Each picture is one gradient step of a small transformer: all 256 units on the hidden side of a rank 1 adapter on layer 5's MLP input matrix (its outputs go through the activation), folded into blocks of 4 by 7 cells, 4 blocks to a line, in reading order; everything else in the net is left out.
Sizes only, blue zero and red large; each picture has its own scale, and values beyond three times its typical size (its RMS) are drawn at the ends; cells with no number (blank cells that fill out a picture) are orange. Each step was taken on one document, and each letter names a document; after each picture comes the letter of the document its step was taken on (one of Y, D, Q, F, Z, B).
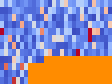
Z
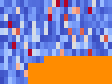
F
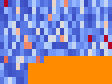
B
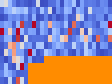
Z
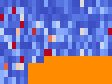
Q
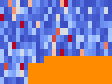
Q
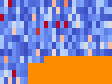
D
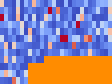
D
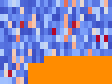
Z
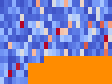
Q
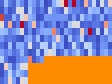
Z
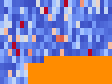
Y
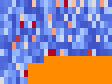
Y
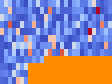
Z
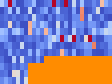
D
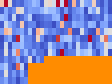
F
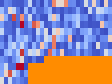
Q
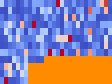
Y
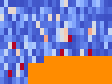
Q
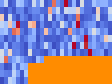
D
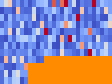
B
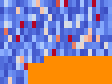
F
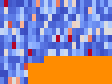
F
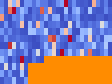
Q
